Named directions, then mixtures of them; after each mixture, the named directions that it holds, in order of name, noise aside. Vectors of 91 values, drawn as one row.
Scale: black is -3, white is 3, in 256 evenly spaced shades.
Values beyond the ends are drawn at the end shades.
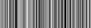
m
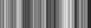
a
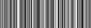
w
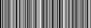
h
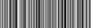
m, w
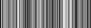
a, h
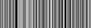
h, m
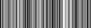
a, h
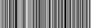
m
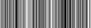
a, m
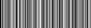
h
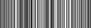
m, w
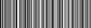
h, w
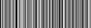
h, m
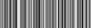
m, w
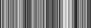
a, h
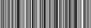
w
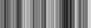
a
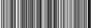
a, h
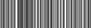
h, m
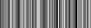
h, w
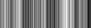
a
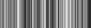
a, w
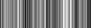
a, h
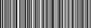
h, w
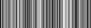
a, h
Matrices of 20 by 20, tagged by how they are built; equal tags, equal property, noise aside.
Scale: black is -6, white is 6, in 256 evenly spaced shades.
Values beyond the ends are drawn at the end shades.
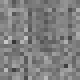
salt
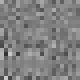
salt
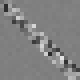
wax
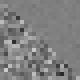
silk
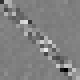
wax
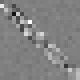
wax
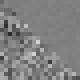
silk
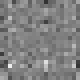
salt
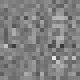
salt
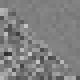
silk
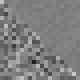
silk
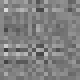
salt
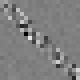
wax
